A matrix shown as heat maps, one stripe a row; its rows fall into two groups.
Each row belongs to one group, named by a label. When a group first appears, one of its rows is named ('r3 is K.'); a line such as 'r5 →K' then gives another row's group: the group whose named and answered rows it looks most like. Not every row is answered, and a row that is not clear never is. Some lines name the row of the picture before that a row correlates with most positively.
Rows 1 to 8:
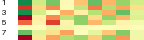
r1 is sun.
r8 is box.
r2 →box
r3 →sun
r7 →sun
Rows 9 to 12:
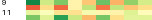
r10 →box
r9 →sun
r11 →sun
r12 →sun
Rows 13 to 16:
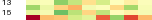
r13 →sun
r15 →sun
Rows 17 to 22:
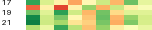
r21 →sun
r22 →sun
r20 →sun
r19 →sun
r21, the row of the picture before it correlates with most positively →14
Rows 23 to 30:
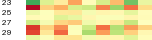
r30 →sun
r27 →sun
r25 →sun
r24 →box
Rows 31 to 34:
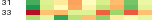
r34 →sun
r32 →sun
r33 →box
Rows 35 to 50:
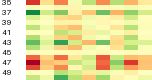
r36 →sun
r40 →sun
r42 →sun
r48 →box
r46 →box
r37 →sun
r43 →sun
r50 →sun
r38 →sun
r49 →sun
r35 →box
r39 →sun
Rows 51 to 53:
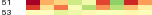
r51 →box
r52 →box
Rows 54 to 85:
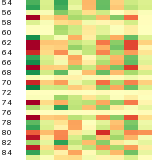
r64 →box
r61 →sun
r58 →sun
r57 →box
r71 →sun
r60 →sun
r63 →box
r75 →sun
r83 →box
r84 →sun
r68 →sun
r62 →box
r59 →sun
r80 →box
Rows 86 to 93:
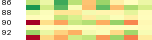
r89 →sun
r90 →box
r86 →sun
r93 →box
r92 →sun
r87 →sun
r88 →sun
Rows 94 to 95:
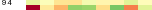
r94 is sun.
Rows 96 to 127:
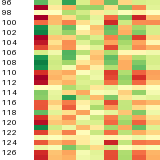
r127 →box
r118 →sun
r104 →box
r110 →box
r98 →sun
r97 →box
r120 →box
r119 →box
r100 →box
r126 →box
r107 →sun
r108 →sun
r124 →box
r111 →box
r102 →sun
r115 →sun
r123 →sun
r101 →sun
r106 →sun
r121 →sun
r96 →sun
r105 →box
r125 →sun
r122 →box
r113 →sun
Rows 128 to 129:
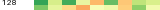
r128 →sun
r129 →sun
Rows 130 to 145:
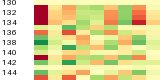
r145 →box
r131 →box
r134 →box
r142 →sun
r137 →sun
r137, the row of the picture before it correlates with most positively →129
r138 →sun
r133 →box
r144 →sun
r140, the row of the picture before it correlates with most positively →129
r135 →sun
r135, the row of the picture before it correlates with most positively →128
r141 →box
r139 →sun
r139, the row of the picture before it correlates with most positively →128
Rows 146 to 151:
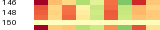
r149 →box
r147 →box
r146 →box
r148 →box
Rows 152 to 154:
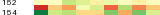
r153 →box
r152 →sun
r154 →sun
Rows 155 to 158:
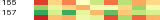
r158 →box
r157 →sun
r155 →box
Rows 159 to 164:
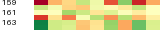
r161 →sun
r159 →box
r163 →sun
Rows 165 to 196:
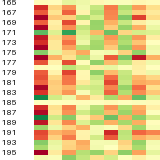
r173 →box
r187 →box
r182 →box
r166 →box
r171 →sun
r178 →sun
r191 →box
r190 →sun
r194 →sun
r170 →box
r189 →box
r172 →box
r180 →box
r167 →box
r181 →box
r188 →sun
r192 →box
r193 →sun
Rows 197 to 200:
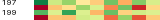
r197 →sun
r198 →box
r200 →box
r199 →sun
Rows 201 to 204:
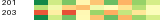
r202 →sun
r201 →sun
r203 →box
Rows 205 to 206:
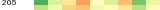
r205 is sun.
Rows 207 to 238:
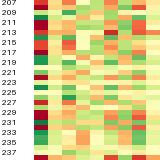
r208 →box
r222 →box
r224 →sun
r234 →sun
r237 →sun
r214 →sun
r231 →sun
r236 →sun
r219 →sun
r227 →box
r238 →box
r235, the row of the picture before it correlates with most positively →205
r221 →sun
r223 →sun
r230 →box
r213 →box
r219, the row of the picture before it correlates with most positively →205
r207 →box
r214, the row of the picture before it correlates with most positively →205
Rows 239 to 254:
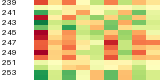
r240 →sun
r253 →sun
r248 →box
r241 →sun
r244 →sun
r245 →box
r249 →box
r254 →sun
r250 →box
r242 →box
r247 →box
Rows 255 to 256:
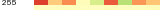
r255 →box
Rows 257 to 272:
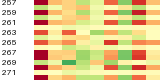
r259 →box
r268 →box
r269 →sun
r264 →sun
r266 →sun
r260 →sun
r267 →box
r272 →box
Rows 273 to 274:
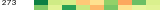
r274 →sun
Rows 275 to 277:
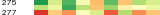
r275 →sun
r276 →sun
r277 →box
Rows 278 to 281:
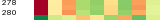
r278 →box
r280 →box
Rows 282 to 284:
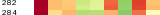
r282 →box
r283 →box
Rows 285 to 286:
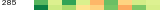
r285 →sun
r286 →sun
